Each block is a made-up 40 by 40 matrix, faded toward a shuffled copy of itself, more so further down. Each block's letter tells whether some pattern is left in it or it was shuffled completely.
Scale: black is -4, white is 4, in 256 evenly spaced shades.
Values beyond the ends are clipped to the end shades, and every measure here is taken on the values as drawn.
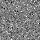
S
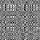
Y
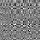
Y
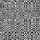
Y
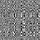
Y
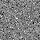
S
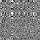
Y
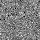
S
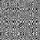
Y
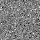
S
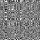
Y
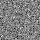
S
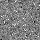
S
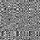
Y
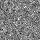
S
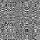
Y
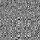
Y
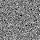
S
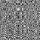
Y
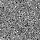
S
